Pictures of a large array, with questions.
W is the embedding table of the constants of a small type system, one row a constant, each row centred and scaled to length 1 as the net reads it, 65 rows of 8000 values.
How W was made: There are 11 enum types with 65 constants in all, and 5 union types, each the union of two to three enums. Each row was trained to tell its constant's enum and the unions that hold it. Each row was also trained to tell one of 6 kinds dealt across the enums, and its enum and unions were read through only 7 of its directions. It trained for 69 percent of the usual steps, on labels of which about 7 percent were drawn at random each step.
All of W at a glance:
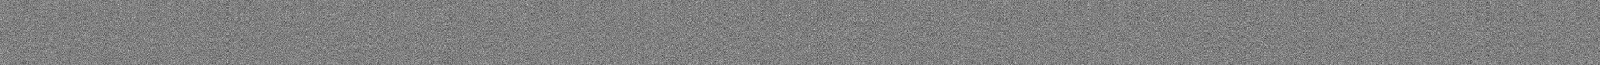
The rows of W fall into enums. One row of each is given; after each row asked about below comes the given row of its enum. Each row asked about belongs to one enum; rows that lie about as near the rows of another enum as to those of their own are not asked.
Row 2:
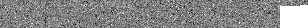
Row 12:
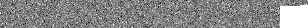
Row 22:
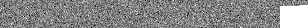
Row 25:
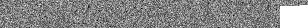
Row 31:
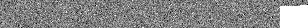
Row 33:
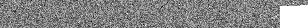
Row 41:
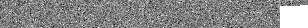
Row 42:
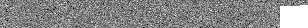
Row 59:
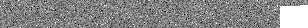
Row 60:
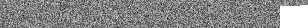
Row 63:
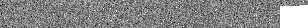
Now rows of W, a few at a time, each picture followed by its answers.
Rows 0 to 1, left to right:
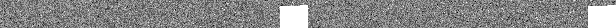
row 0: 59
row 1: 63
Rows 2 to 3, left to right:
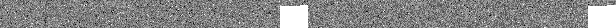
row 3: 25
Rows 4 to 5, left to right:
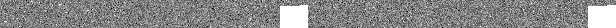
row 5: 12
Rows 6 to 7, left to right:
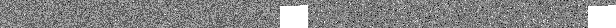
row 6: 22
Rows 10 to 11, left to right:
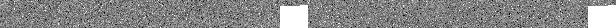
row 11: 2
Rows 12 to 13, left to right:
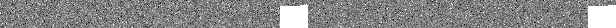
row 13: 41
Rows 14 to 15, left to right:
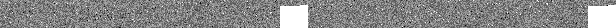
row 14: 63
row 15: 41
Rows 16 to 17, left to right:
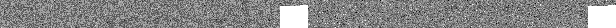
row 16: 59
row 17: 2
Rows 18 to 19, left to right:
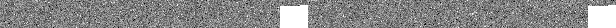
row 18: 12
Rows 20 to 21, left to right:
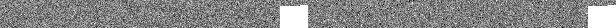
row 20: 41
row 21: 25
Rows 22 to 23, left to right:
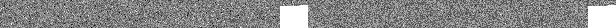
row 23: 22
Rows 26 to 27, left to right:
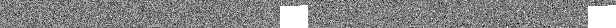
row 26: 22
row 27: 41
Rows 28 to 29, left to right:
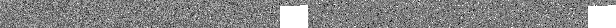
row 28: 63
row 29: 63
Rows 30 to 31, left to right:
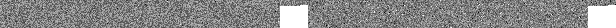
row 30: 31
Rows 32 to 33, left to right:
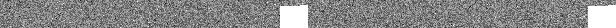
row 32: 60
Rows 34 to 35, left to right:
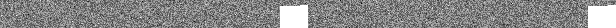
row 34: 33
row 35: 25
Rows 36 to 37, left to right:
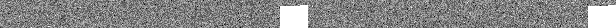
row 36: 25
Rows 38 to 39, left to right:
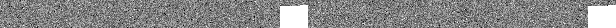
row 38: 59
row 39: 33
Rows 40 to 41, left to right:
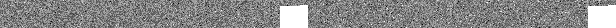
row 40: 59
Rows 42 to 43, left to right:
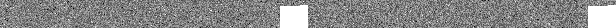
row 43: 25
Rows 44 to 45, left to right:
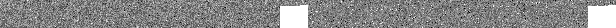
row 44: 63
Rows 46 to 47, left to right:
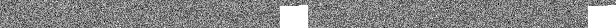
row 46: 31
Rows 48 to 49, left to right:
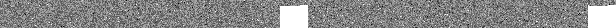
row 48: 59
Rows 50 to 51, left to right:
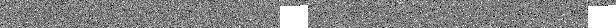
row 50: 42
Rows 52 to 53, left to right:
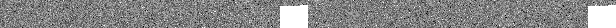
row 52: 60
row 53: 22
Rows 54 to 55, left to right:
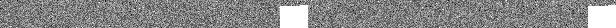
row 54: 41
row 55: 12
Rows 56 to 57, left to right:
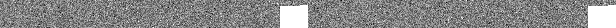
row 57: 60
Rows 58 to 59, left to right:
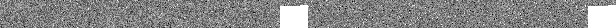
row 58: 12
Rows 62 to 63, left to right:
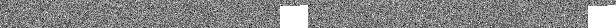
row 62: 60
